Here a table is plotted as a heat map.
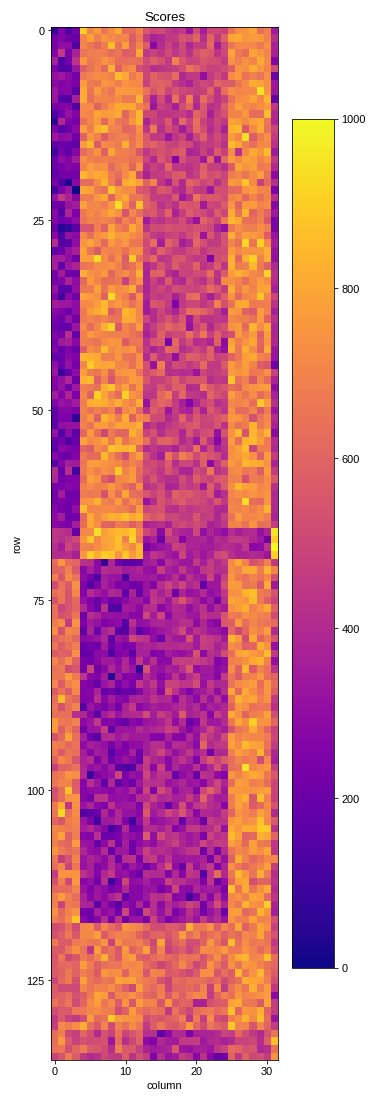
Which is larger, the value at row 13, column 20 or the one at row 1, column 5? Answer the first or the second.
the second
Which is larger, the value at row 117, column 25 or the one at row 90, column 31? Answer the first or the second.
the first
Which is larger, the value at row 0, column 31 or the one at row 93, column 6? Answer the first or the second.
the first
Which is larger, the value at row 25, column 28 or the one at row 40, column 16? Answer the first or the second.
the first
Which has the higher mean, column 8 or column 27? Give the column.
27
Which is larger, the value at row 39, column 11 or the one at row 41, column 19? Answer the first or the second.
the first
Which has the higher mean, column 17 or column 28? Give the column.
28
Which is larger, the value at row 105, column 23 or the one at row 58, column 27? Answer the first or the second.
the second
